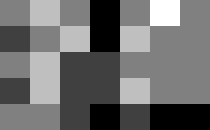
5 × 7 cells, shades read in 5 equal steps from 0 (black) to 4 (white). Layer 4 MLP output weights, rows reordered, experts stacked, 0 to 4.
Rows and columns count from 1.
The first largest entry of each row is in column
6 3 2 2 1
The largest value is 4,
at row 1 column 6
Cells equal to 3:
6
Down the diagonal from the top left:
2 2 1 1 1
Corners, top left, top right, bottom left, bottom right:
2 2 2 0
